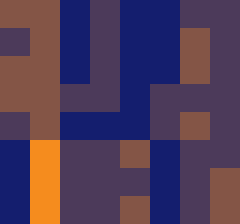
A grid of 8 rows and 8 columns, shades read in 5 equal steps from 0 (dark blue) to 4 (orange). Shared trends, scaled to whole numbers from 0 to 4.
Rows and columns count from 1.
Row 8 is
0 4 1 1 2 0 1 2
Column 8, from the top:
1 1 1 1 1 1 2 2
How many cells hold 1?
27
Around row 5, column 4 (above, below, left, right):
1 1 0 0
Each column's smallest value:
0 2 0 0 0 0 1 1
